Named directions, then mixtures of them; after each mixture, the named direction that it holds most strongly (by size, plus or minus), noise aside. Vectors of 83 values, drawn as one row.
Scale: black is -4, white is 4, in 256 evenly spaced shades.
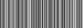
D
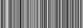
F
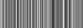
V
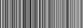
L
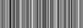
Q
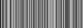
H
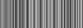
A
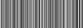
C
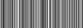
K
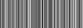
D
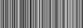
C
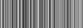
L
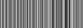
V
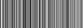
L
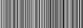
C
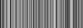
H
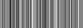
Q
